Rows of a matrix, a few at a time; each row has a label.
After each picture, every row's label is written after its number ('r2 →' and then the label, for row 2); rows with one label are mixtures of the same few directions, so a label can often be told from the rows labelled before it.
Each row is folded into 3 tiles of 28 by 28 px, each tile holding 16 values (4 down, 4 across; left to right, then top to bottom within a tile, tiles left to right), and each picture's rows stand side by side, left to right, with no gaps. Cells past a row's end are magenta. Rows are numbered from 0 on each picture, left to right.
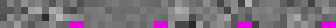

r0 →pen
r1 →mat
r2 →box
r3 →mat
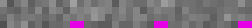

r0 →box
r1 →box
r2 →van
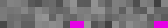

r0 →mat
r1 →box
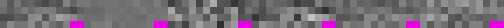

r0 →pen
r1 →box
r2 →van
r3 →pen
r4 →pen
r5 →pen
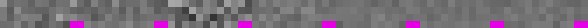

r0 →van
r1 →box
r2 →mat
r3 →pen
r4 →mat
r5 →box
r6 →van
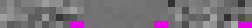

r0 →pen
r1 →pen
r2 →van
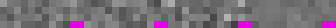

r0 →van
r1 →mat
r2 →van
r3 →mat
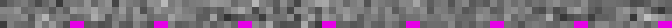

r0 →mat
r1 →box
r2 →pen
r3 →van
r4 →box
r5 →van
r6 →pen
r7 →pen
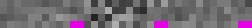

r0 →pen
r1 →pen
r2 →box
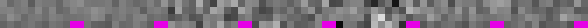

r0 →box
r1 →box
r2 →van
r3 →box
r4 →mat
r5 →box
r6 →van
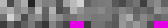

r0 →box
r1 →mat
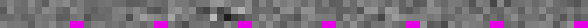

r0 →van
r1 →pen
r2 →pen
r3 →pen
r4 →pen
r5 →box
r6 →van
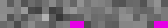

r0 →pen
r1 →mat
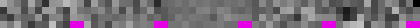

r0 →van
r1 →box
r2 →pen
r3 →pen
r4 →box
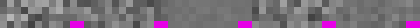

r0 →pen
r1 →van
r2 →pen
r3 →van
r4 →van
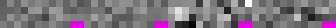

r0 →pen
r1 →pen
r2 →box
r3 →pen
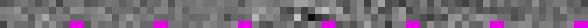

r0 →mat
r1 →mat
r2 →van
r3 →pen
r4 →van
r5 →pen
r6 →box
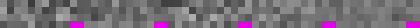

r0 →van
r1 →box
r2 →mat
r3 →pen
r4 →van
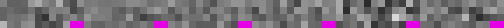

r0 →mat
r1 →pen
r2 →van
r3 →van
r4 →van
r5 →pen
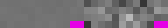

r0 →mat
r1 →mat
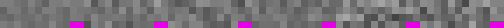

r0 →van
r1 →box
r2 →mat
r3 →van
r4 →pen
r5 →van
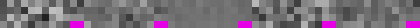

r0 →pen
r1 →mat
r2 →box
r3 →van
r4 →box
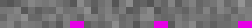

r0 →mat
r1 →van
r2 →box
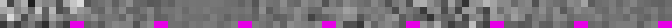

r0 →box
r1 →van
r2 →van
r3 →van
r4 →box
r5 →van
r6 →box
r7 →van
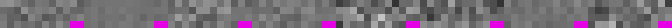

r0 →mat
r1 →van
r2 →pen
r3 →pen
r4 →mat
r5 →box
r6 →box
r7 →box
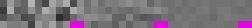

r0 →van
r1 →pen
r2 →pen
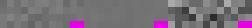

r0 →pen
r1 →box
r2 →mat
